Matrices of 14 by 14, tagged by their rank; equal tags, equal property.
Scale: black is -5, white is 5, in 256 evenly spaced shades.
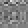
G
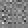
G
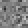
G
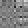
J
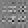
J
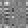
J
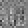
G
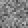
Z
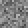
Z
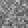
Z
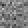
G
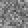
Z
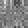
G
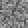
Z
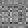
J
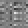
J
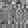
G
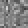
G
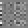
J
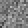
Z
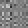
J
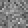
Z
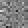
G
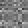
J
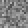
Z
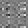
J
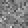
Z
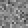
Z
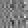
G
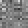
J
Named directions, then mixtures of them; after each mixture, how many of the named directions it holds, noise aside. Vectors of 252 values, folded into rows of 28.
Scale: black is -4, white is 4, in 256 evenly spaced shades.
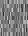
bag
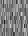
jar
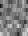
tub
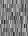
two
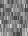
three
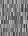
two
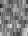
two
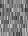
three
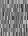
one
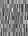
one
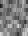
one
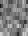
one
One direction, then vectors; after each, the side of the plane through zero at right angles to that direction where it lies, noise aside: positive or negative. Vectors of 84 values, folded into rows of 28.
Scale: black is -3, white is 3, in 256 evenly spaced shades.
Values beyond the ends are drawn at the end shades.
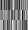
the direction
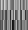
negative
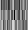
positive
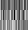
positive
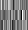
negative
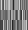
negative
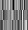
negative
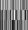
negative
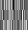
negative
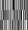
negative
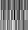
positive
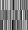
negative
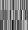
negative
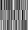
positive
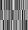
positive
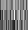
negative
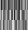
positive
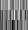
negative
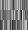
negative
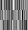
positive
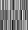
negative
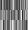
positive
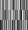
negative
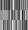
positive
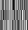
negative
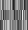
negative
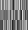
negative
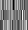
negative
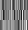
negative
